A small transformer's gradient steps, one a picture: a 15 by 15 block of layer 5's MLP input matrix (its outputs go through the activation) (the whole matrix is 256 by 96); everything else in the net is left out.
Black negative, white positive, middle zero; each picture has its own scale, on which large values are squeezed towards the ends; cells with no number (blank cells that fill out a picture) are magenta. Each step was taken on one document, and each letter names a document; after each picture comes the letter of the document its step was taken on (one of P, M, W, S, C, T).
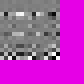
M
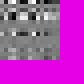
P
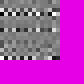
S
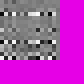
S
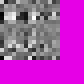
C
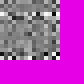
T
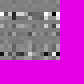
T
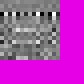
S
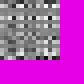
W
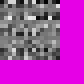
W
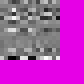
P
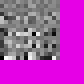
C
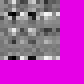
P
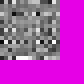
S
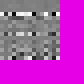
T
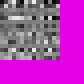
W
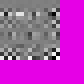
M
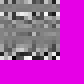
T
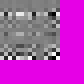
M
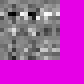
P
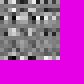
P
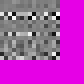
T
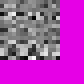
C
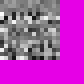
C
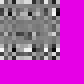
M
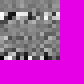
C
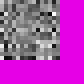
S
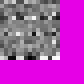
C
